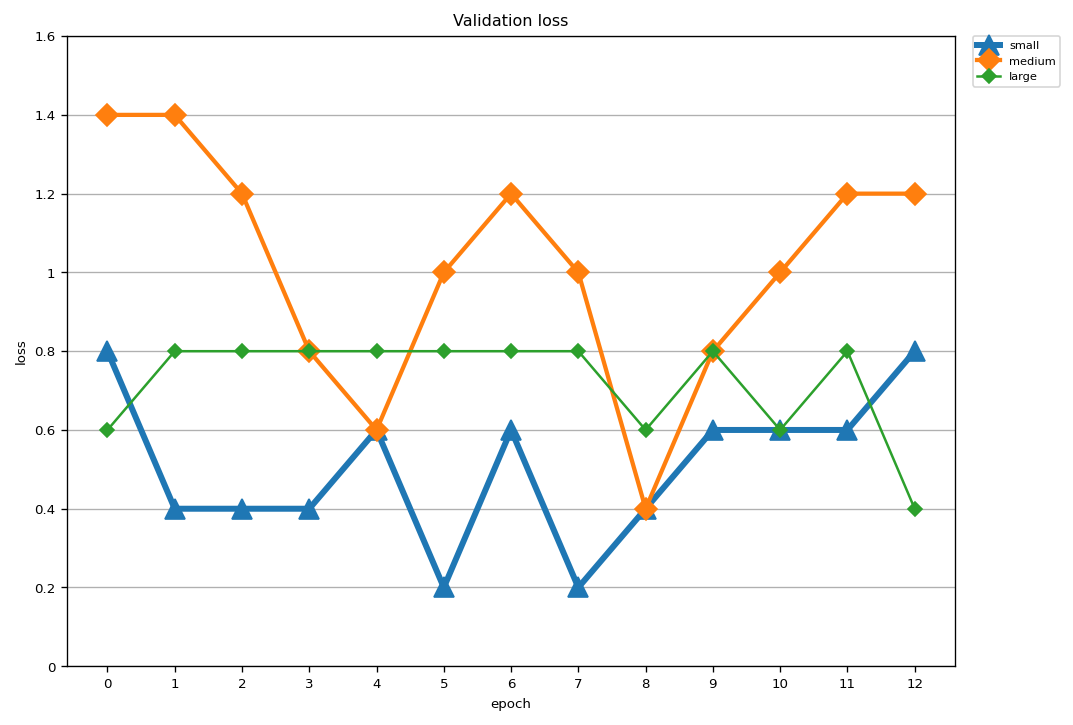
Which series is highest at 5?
medium
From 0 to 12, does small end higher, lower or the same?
the same
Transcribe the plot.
Title: Validation loss
x-axis: epoch, ticks 0 1 2 3 4 5 6 7 8 9 10 11 12
y-axis: loss, ticks 0 0.2 0.4 0.6 0.8 1 1.2 1.4 1.6
Legend: small, medium, large
Values:
small: 0.8 0.4 0.4 0.4 0.6 0.2 0.6 0.2 0.4 0.6 0.6 0.6 0.8
medium: 1.4 1.4 1.2 0.8 0.6 1 1.2 1 0.4 0.8 1 1.2 1.2
large: 0.6 0.8 0.8 0.8 0.8 0.8 0.8 0.8 0.6 0.8 0.6 0.8 0.4
